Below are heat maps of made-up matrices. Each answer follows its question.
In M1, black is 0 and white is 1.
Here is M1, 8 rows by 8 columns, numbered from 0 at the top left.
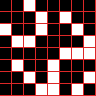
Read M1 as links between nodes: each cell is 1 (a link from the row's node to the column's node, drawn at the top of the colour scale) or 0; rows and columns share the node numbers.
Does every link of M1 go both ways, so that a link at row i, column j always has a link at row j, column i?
yes
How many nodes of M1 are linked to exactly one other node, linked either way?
1
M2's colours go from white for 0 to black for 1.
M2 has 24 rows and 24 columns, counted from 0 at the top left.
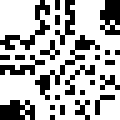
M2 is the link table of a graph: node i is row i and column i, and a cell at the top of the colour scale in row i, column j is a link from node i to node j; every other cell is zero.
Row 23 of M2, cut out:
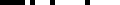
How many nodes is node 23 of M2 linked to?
8
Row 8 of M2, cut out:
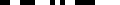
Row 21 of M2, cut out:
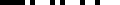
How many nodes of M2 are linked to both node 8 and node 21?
7
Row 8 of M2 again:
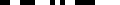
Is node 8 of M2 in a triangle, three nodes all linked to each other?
yes
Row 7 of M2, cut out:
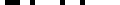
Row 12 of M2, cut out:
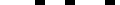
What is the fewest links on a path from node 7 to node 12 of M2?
1
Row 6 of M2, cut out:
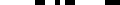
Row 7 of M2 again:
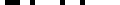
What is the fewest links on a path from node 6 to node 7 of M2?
1
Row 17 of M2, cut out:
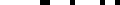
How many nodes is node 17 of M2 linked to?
5
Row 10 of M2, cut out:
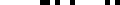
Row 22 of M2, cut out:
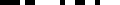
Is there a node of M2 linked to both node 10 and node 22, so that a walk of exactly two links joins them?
no
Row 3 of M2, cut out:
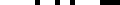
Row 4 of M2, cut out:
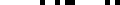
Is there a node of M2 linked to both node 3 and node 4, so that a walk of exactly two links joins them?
yes
